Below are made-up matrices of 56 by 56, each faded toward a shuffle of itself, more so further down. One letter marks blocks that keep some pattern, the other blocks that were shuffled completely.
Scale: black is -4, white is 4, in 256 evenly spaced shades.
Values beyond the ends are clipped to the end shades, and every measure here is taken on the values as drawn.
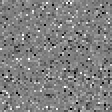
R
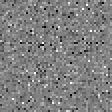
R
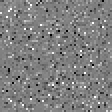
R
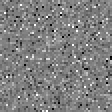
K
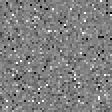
K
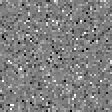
R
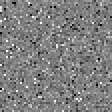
K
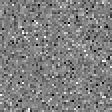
K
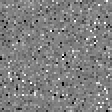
K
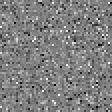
R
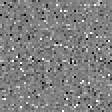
R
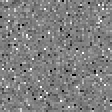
K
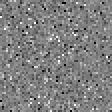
K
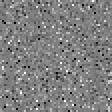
K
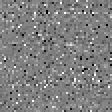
R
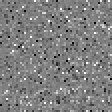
R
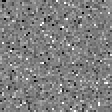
K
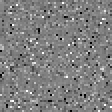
R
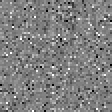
R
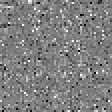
R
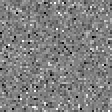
R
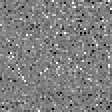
K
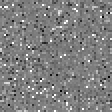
K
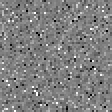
K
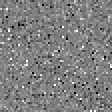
K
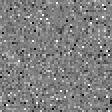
R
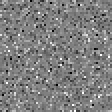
K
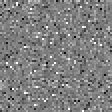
R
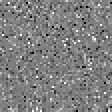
R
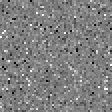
K
